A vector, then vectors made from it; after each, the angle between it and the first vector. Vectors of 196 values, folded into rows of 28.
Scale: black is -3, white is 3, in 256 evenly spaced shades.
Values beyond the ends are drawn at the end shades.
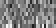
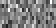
partly opposed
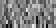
nearly opposite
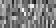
orthogonal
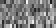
partly aligned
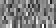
nearly parallel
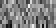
nearly opposite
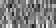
nearly parallel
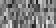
nearly parallel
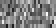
orthogonal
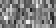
orthogonal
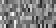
partly opposed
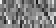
partly aligned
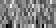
nearly opposite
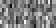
partly aligned
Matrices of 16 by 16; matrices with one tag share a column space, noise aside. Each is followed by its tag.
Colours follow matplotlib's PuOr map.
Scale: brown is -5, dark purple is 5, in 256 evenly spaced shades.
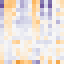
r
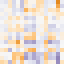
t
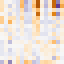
r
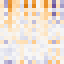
r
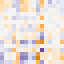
t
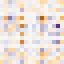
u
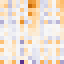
r
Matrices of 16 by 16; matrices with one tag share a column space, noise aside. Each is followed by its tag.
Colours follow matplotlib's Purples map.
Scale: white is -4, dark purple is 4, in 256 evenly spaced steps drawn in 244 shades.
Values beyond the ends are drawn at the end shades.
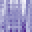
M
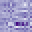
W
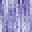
M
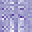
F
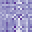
F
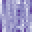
M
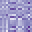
F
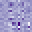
W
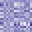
W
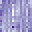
M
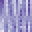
M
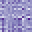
F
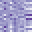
F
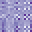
F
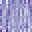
M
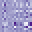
W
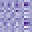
W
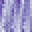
M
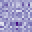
W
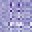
W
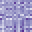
F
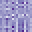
F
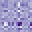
W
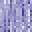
M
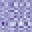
W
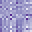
F
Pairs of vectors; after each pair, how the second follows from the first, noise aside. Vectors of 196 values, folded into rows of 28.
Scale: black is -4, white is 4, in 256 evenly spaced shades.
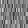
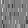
partly zeroed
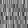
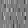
partly zeroed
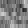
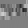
partly zeroed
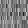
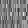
negated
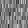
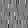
partly zeroed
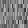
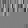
partly zeroed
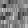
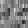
reversed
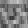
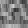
reversed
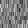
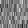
negated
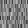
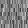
wrapped around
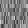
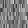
wrapped around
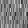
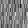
negated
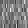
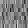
negated
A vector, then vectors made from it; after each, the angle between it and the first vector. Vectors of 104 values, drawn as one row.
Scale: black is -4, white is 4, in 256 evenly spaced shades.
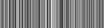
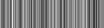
orthogonal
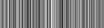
nearly parallel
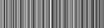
orthogonal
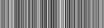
partly opposed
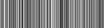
nearly parallel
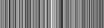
nearly parallel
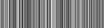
nearly parallel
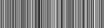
partly aligned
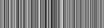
nearly opposite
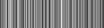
orthogonal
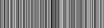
nearly opposite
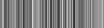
partly opposed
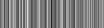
nearly opposite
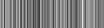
orthogonal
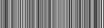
orthogonal
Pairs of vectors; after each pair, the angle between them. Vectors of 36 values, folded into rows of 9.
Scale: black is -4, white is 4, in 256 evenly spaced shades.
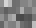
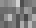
orthogonal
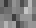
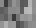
nearly parallel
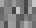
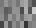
partly opposed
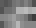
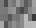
orthogonal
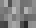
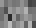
orthogonal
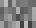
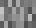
partly opposed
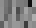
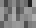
nearly parallel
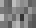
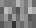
orthogonal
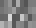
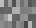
partly aligned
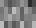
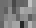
partly opposed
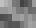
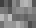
nearly opposite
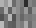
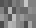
nearly opposite
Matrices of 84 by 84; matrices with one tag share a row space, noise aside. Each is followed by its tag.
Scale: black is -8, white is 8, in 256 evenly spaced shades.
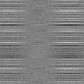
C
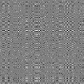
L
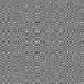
L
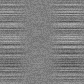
C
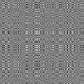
L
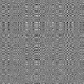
L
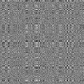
L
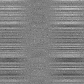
C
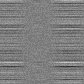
C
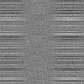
C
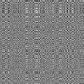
L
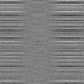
C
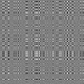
L
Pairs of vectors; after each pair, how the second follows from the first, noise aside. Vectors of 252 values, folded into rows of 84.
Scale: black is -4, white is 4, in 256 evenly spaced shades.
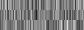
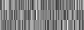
sign-scrambled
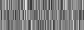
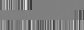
partly zeroed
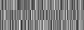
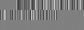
partly zeroed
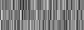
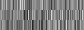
shuffled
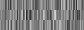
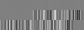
partly zeroed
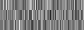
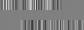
partly zeroed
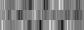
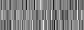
shuffled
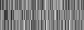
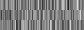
shuffled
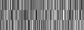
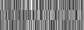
shuffled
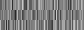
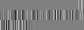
partly zeroed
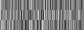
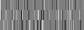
partly zeroed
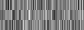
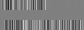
partly zeroed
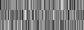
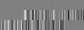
partly zeroed
